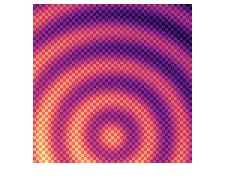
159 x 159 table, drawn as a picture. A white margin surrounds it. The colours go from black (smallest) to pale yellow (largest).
Lone odd cells: none. Histogram: bell-shaped. Ninth with the lowest average: top right. Slope: up to the bottom left. Rings: centred on the bottom middle. Ninth with the highest average: bottom left.
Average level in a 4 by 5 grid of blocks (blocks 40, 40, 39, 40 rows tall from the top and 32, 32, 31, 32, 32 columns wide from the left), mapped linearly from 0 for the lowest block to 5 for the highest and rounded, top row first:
22110 | 33211 | 43322 | 55333
